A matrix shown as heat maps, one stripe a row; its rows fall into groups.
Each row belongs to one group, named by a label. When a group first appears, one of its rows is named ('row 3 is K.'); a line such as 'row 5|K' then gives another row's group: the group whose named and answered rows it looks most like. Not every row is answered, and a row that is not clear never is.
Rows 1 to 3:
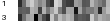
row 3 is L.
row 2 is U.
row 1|U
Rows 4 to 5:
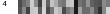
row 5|U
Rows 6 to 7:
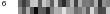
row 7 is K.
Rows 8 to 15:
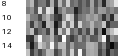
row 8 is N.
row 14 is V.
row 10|K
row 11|K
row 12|N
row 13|U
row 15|K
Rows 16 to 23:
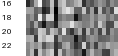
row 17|N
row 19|K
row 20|U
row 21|V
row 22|N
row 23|V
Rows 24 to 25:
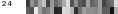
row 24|U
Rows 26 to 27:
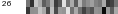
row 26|K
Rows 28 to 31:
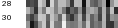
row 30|U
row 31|U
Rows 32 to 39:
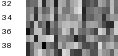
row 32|L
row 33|L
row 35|K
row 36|U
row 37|V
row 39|U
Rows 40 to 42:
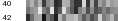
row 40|N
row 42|L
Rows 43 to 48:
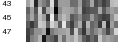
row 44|L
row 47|U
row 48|L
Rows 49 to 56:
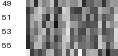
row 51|N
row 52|L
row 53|U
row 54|U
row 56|K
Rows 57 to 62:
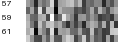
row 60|V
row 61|N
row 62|N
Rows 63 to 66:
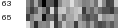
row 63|K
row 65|L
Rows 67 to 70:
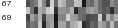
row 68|V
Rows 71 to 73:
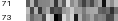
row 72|K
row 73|K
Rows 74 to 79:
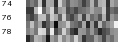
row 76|U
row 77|N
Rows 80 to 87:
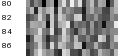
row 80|K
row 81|V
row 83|N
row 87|U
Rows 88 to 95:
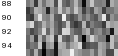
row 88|V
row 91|N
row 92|U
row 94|L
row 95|K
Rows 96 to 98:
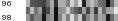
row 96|K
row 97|N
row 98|K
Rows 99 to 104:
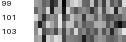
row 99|N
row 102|V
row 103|N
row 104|V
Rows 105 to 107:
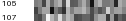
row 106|L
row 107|V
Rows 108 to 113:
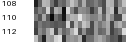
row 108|U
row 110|K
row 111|L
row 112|U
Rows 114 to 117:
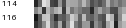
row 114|L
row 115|V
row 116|U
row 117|U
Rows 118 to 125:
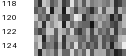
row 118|K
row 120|K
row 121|V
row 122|U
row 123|N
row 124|N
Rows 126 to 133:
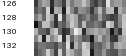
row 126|L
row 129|U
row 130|K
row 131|V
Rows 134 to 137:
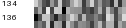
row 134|N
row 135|V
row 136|U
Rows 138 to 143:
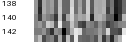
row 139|K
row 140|K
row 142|K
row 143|N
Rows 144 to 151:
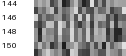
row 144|N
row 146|K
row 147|U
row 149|K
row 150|N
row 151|U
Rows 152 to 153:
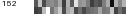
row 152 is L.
